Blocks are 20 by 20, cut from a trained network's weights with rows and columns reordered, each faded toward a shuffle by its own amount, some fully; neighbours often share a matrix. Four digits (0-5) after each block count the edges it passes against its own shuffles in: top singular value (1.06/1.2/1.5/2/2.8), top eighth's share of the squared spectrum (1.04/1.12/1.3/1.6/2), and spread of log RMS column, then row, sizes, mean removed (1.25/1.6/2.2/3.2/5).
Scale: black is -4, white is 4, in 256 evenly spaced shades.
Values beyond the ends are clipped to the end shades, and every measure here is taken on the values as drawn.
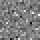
0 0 0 0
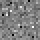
0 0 0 0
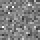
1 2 0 0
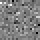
0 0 0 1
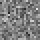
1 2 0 0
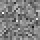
0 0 0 0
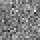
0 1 1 0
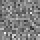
2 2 0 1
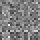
3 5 0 2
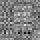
3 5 1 2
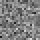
0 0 0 0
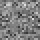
2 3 0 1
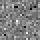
2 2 0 0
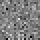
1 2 0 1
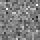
1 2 0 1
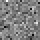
1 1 0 0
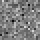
1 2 0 0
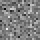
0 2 1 0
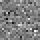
1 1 0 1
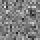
2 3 1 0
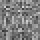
3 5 2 0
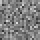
1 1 0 0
